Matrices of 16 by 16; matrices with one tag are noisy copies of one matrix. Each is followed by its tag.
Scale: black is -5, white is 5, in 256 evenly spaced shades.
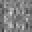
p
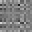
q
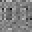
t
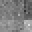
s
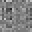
t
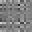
q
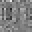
t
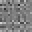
q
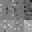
s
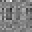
t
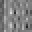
p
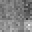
s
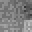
s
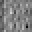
p
